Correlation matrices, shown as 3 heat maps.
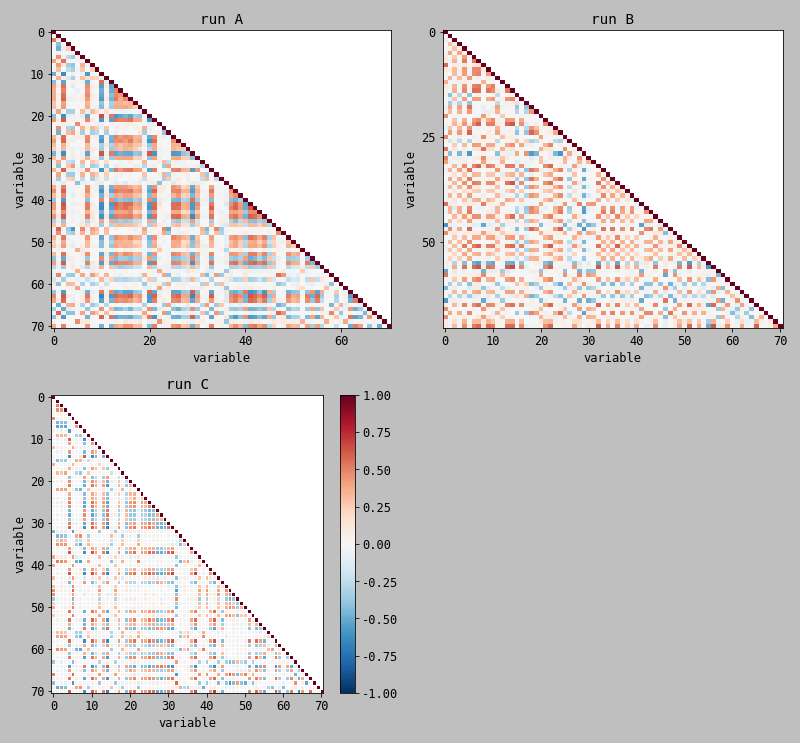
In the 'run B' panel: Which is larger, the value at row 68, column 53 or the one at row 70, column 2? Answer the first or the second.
the second
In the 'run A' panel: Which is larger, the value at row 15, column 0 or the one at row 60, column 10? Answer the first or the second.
the first
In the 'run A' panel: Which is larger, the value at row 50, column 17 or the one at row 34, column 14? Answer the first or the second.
the first
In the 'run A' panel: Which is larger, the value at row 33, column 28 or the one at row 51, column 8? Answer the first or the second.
the first
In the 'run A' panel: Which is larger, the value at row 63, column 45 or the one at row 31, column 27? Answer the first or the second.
the second
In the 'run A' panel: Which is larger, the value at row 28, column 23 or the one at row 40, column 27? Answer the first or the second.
the first
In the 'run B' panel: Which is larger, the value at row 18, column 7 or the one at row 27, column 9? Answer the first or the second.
the second
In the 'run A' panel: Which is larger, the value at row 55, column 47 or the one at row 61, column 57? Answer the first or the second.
the second
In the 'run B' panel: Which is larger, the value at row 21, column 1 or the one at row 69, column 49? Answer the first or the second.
the second
